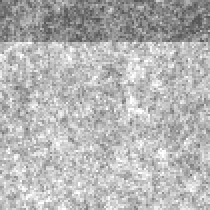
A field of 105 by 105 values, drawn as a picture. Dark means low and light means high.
No regular stripes run through it. On average the colour sits 70% of the way up the scale. The field is mottled with small blotches. The bottom part is higher, past a seam about 20% of the way down.
